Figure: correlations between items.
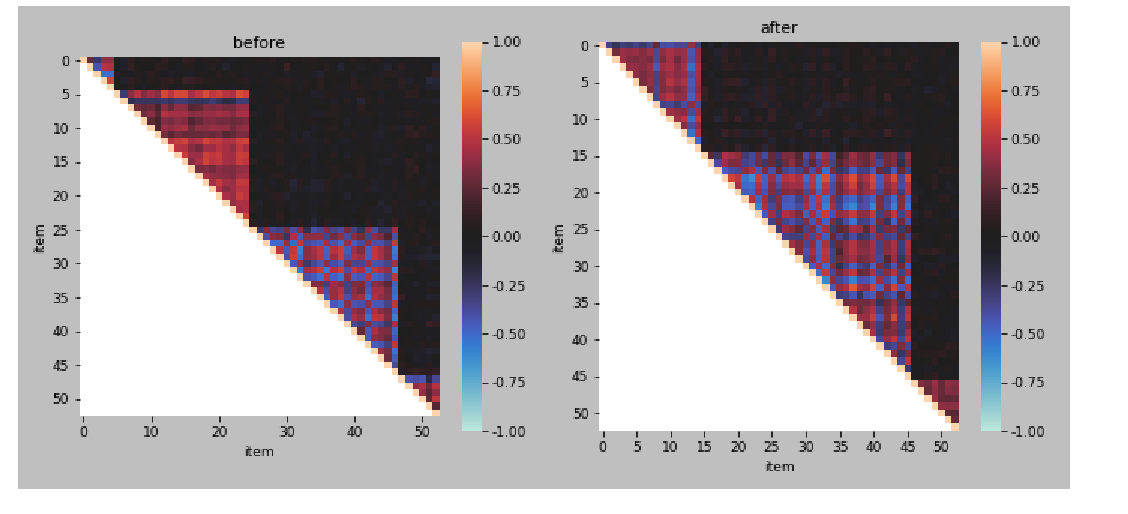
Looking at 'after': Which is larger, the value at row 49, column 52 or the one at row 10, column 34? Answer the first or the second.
the first
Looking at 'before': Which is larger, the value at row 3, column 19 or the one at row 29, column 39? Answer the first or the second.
the first
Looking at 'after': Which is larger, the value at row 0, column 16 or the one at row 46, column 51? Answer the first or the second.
the second
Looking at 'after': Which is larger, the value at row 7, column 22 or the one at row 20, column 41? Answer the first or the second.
the first
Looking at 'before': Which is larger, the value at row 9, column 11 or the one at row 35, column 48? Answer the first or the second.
the first
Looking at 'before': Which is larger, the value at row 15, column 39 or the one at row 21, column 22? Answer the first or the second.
the second
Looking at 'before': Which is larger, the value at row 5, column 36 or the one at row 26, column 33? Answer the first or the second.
the second
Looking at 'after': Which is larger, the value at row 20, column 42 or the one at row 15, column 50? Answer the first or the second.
the first
